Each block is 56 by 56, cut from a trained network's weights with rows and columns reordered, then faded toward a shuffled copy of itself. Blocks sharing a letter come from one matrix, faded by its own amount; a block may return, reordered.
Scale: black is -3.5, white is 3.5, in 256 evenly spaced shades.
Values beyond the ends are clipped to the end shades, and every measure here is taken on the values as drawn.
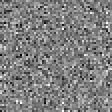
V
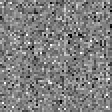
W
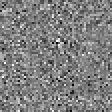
V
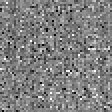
W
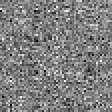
V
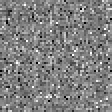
W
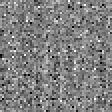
W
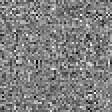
V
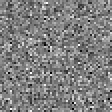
V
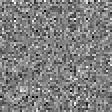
V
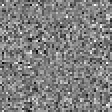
V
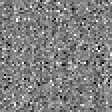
W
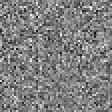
V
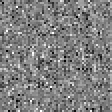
W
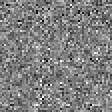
V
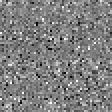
W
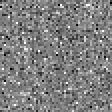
W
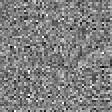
V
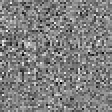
V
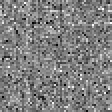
W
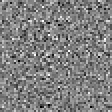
V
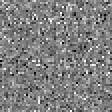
W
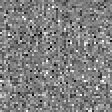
W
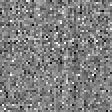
W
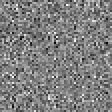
V
